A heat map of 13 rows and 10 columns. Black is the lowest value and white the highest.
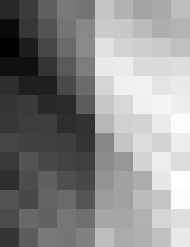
The right part is higher, past a seam about 50% of the way across. The ninth with the lowest average is the top left. The middle left is the calmest part. Values rise toward the right. There are no lone odd cells.
